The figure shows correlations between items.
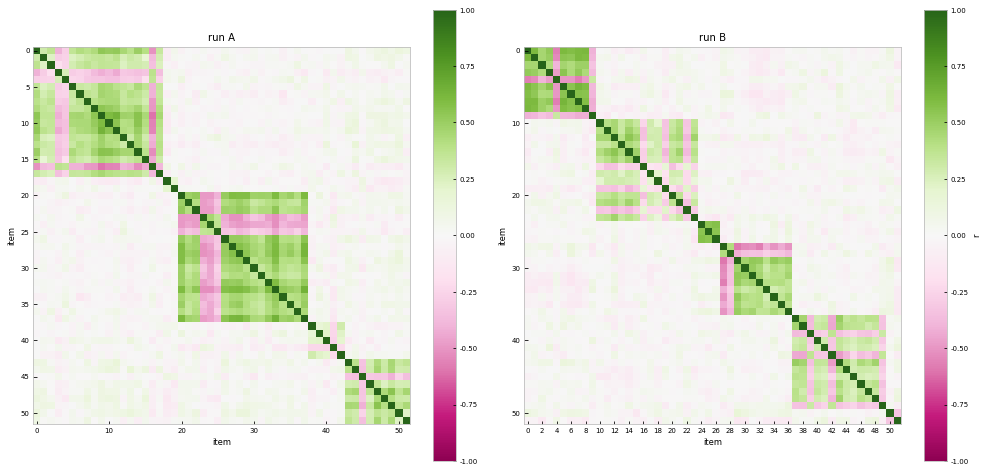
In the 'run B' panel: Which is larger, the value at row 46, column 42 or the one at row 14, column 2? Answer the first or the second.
the second
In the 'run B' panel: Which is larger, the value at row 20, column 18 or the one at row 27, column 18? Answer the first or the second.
the first
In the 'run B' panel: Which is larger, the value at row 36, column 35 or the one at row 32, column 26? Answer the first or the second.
the first
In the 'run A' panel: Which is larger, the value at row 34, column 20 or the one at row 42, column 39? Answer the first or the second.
the first
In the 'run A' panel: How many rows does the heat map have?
52
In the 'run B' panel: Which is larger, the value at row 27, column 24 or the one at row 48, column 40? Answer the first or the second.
the second
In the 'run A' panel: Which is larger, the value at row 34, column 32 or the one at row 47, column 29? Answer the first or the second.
the first
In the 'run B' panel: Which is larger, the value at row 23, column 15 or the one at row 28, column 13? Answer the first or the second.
the first
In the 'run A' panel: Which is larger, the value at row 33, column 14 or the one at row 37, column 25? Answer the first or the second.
the first
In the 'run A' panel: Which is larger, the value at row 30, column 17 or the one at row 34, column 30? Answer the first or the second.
the second
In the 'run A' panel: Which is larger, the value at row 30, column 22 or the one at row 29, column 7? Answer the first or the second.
the first
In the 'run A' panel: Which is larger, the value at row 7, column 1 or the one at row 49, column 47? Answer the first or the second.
the second
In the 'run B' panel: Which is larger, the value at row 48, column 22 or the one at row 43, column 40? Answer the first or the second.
the second
